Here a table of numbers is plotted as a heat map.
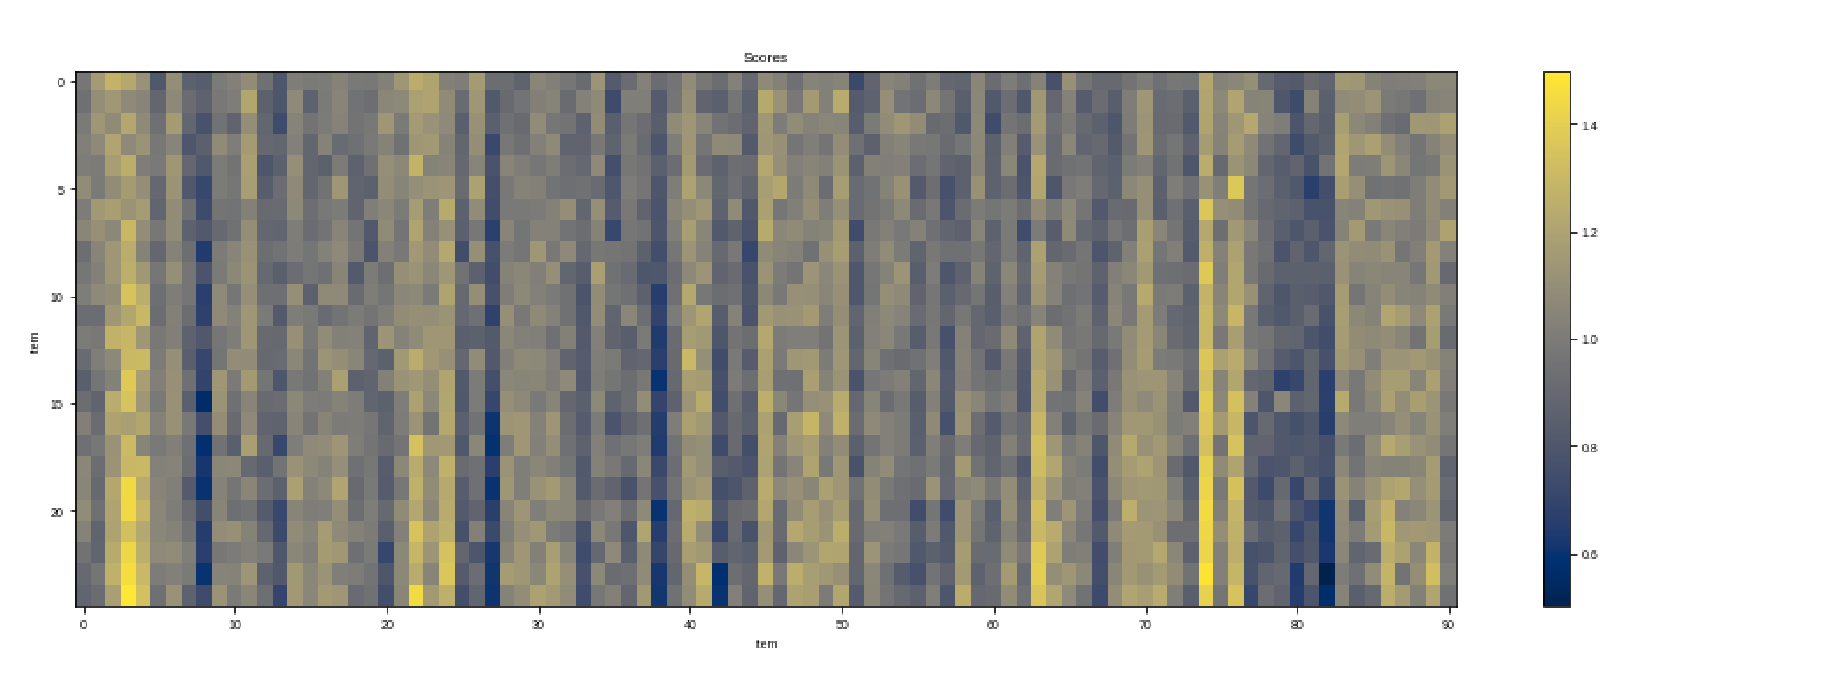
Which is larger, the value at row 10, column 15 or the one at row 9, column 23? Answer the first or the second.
the second
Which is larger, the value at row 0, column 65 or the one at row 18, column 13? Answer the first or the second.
the first
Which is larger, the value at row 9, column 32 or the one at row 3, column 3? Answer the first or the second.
the second
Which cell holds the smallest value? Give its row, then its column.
23, 82
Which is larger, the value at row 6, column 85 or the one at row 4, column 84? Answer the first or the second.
the first
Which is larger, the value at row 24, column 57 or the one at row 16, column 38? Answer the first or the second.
the first
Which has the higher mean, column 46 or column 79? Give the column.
46
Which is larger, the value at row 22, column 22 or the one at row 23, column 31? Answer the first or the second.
the first
